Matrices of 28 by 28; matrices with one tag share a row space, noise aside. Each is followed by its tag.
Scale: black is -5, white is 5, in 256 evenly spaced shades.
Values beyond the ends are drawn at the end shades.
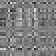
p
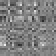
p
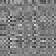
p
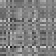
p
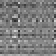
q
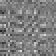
p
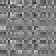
p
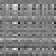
q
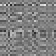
p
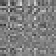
p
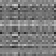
q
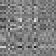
p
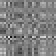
p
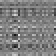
q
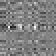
p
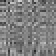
p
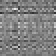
q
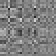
p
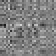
p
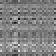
q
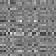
p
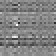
q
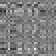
p
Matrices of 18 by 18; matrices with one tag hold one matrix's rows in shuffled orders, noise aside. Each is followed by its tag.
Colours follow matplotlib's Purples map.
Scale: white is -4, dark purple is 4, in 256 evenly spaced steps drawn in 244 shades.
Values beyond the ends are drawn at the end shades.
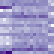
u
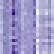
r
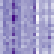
r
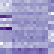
u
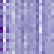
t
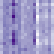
r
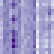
r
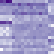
u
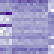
u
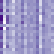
t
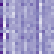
t
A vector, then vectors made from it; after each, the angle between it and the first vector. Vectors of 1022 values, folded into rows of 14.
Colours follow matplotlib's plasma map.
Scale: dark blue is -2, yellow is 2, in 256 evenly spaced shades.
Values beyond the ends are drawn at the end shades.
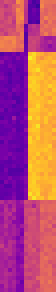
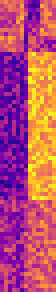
nearly parallel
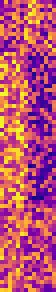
partly opposed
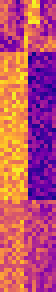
nearly opposite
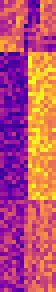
nearly parallel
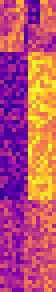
nearly parallel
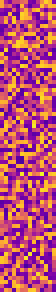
orthogonal
